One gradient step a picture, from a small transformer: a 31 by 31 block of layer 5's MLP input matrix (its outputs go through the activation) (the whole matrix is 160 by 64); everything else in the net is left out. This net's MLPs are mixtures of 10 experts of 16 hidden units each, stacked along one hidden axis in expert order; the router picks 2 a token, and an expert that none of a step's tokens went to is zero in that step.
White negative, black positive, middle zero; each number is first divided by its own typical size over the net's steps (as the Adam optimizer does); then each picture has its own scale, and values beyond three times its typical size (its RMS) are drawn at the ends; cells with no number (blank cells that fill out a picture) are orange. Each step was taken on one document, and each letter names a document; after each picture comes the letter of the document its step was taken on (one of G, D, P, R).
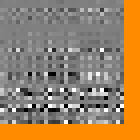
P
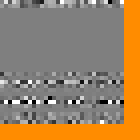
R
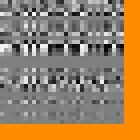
R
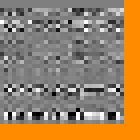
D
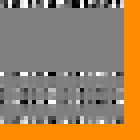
R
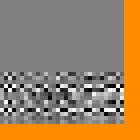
D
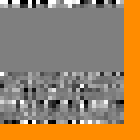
R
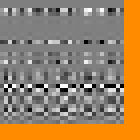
D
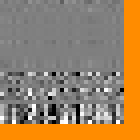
P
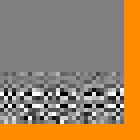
D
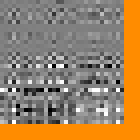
P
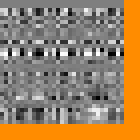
D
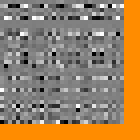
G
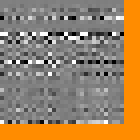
G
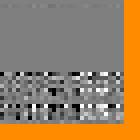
P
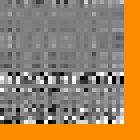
G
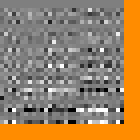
P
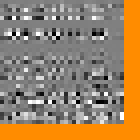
G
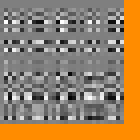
D
